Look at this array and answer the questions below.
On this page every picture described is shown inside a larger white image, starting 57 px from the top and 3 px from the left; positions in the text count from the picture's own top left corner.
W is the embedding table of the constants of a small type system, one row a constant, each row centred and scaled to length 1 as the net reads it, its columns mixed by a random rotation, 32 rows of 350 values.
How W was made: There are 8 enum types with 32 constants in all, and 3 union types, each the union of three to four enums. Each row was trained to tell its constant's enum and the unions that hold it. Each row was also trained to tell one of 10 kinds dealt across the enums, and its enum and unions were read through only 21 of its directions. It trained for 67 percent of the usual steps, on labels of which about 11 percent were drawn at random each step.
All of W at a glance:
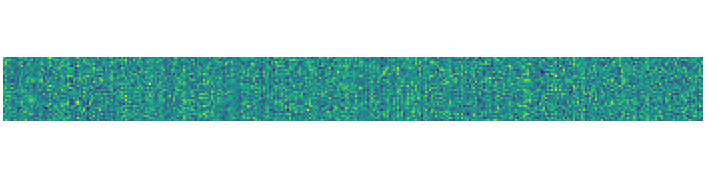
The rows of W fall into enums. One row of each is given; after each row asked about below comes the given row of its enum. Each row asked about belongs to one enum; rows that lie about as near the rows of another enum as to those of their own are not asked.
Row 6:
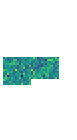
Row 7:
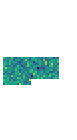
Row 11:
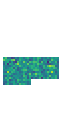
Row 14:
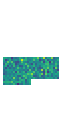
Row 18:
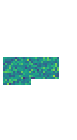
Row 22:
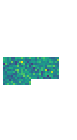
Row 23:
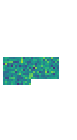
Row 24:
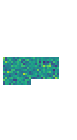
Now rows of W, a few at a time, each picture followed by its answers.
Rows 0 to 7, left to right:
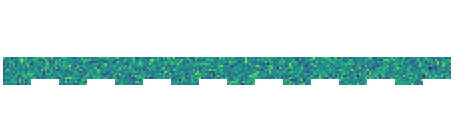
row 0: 14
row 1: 24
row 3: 11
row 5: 6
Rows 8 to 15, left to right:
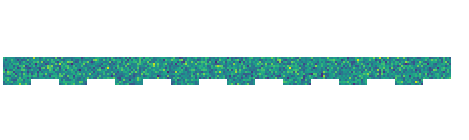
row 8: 6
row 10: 23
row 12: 11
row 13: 24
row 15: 7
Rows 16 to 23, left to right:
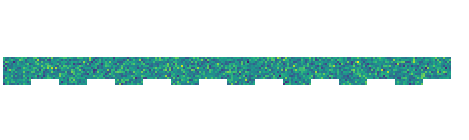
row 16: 14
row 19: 24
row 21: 22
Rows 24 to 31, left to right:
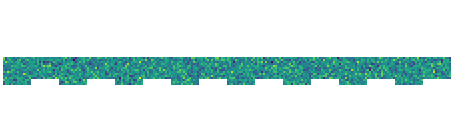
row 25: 6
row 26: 23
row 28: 22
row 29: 7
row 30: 6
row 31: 14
